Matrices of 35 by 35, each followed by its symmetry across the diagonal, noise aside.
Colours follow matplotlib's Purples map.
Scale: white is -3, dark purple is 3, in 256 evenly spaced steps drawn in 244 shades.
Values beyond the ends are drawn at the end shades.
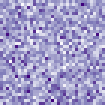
neither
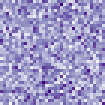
neither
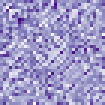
symmetric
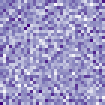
symmetric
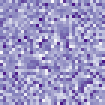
symmetric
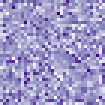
antisymmetric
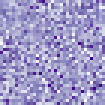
antisymmetric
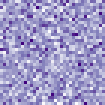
neither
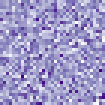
antisymmetric
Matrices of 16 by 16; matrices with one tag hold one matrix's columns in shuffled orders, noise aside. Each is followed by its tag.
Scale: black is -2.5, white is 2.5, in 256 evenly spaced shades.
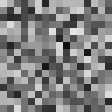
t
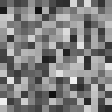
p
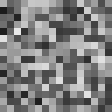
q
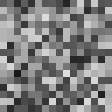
p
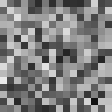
p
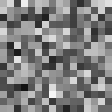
t
